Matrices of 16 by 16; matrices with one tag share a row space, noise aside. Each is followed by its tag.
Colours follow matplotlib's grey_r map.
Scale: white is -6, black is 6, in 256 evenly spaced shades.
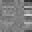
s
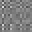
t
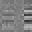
s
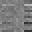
s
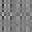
t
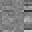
s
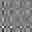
t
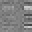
s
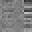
s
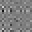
t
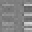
s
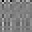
t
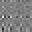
t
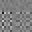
t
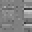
s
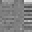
s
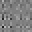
t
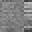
s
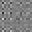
t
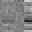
s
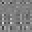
t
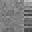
s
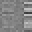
s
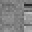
s
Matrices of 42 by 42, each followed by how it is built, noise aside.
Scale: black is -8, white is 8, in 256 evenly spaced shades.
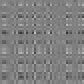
low rank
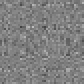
low rank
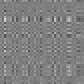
low rank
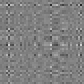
low rank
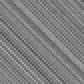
Toeplitz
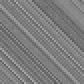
Toeplitz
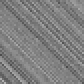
Toeplitz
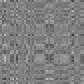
low rank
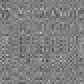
low rank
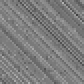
Toeplitz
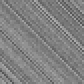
Toeplitz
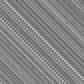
Toeplitz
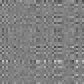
low rank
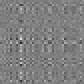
low rank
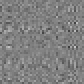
low rank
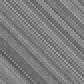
Toeplitz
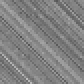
Toeplitz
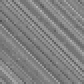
Toeplitz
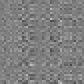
low rank
